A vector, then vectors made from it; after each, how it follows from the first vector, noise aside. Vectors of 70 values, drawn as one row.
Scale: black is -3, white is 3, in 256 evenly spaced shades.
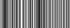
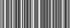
sign-scrambled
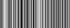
negated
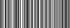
sign-scrambled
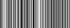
negated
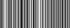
negated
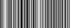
negated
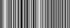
negated
